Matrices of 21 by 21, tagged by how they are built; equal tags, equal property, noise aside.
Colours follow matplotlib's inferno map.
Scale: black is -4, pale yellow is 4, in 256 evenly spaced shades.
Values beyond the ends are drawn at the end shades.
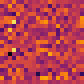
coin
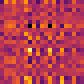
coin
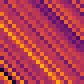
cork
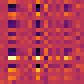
coin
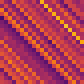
cork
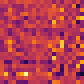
coin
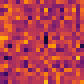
coin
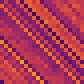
cork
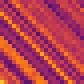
cork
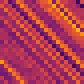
cork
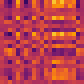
coin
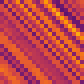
cork
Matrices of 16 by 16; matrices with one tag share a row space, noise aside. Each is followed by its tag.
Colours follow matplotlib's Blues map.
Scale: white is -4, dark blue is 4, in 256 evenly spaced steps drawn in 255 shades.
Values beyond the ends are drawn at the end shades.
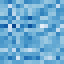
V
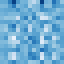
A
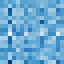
V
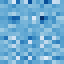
A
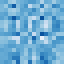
A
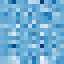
A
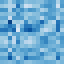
V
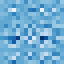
A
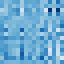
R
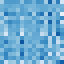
R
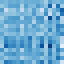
R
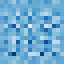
A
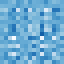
A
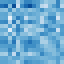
V
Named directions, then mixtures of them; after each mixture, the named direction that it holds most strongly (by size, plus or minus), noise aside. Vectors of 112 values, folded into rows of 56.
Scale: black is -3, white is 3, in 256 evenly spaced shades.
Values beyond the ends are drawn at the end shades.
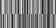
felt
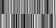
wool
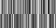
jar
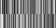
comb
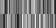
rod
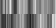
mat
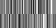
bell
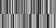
jar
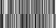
comb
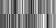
bell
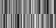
rod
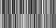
felt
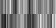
mat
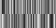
wool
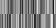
wool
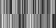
mat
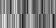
mat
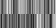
mat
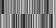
wool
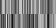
felt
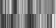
mat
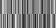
felt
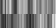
mat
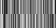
comb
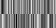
wool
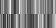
mat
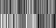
mat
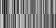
comb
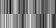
mat
